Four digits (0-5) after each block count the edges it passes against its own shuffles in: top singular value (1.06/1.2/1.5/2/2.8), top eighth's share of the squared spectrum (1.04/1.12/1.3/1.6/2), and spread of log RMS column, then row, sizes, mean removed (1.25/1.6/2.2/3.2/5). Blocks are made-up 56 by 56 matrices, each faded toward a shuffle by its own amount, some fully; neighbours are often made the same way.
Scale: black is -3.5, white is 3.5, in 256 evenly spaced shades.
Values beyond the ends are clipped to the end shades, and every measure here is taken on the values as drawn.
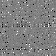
3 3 1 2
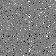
3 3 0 1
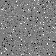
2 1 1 0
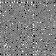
4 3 1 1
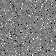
0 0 0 0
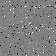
2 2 1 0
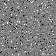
1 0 0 0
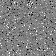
1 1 0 0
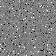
2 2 0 0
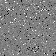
2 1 0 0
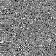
3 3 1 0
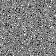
0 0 0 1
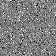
1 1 0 0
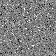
0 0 0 0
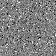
0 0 0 0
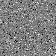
0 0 0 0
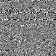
2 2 0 3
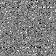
1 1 0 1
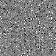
3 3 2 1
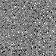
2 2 1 0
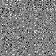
3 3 1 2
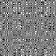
4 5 3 3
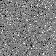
2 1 0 0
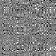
4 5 3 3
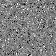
2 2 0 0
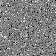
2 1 0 0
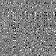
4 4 1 2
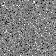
1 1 0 0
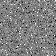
1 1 0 0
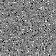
2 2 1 0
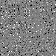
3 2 0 1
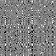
4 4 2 2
